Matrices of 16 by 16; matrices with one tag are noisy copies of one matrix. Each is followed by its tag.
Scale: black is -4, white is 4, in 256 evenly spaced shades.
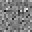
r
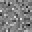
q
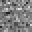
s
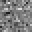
s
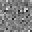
r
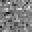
s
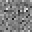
r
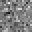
s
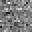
s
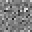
r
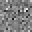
r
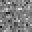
s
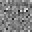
r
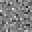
q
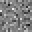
q
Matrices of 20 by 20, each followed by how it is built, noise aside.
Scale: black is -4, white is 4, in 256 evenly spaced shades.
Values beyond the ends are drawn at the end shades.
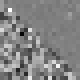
lower triangular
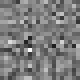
low rank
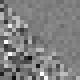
lower triangular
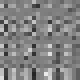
low rank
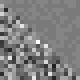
lower triangular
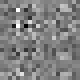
low rank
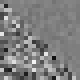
lower triangular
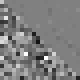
lower triangular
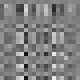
low rank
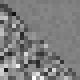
lower triangular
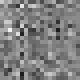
low rank
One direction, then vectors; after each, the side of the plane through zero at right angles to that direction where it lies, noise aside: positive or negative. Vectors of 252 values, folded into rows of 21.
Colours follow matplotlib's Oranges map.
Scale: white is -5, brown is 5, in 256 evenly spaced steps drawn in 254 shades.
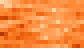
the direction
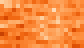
positive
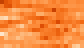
negative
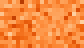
positive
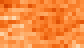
negative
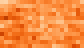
positive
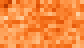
negative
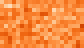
positive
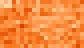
positive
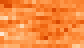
negative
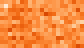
positive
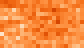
negative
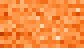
positive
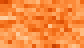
negative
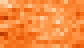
positive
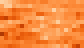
positive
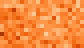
positive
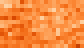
positive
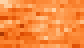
positive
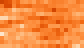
negative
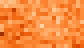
positive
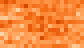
negative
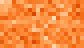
positive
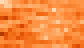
positive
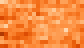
positive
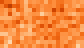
negative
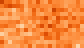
negative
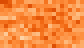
negative
